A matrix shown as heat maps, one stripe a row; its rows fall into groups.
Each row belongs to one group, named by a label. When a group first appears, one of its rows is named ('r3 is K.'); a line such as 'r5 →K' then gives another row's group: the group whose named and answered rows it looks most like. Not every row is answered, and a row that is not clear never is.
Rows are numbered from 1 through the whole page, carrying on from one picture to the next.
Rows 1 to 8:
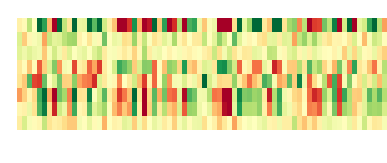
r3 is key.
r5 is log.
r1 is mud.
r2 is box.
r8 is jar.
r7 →mud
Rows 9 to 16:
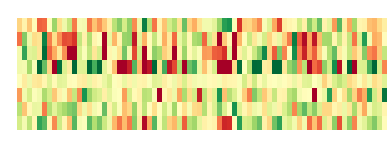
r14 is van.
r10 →jar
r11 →jar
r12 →mud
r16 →mud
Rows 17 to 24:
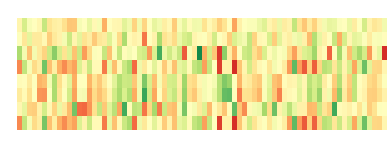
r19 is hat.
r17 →jar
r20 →jar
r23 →log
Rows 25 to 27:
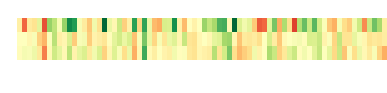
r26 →key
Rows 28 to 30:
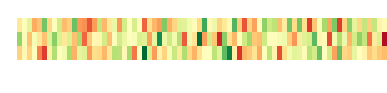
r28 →log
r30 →key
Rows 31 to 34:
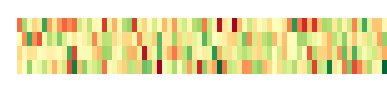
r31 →jar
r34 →van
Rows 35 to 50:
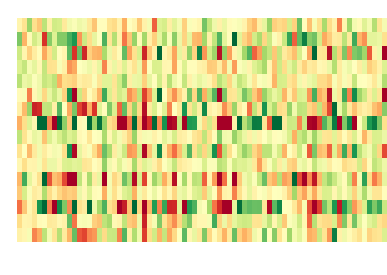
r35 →log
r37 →hat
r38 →jar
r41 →log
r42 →mud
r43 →box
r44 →hat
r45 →box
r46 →jar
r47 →jar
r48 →mud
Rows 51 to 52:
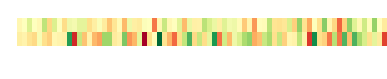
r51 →log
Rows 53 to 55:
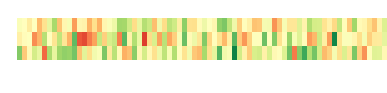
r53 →key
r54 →log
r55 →box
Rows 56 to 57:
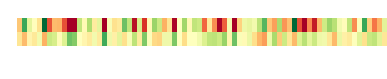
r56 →jar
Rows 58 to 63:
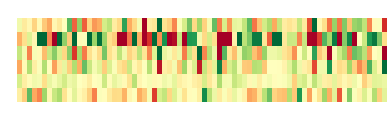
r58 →hat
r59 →mud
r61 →van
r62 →box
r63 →log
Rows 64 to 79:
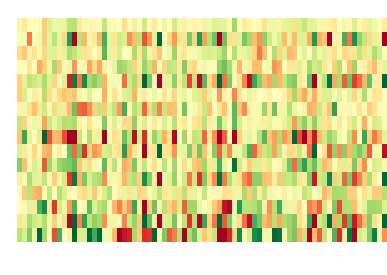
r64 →box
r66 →box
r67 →key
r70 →log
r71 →box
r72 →jar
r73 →hat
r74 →box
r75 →van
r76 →log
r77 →mud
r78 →van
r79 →mud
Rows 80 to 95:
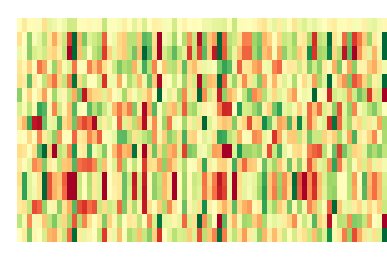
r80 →box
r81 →van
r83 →key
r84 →van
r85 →hat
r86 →mud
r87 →log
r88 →key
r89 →mud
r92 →jar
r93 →log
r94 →hat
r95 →van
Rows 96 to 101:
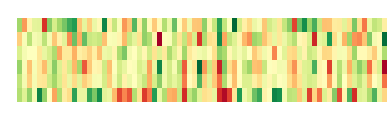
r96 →box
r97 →van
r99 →hat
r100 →hat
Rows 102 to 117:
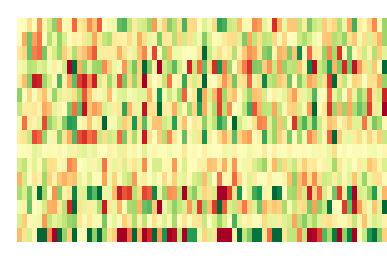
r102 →key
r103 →log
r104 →log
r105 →van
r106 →log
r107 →hat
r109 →box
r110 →log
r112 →jar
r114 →mud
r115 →van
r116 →box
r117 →mud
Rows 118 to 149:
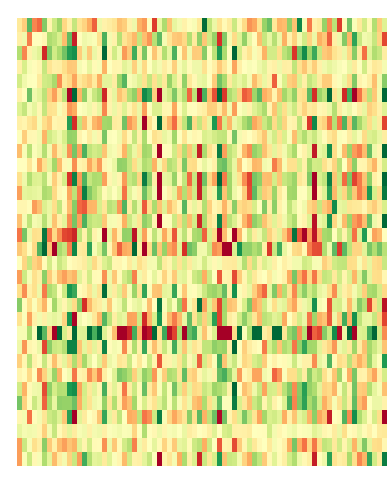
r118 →log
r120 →box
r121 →jar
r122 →key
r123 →van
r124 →jar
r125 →hat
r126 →box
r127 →van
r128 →key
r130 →van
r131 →log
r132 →van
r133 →jar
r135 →log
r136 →jar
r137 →box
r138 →hat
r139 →hat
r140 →mud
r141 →box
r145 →box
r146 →hat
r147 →key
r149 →van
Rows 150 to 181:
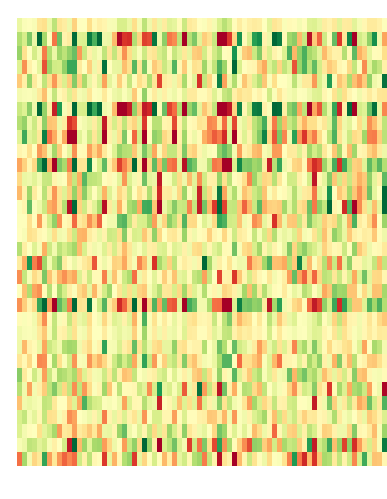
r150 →key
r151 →mud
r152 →box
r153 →box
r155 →key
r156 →mud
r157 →jar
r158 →jar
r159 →key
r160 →mud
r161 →van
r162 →van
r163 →van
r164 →key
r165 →log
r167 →log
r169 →log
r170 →mud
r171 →key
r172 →key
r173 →box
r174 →key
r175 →box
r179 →key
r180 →van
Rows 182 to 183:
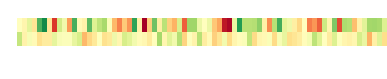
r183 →hat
